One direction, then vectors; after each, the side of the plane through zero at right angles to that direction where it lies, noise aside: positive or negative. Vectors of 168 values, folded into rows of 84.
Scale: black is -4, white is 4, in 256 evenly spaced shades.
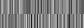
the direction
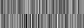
negative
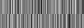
positive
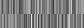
negative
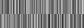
negative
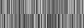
negative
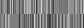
negative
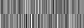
negative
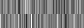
negative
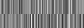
negative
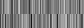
positive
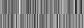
positive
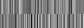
positive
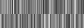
positive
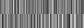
positive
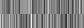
negative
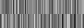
negative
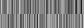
positive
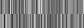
negative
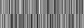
positive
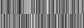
negative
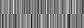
positive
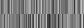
negative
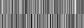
positive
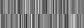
negative
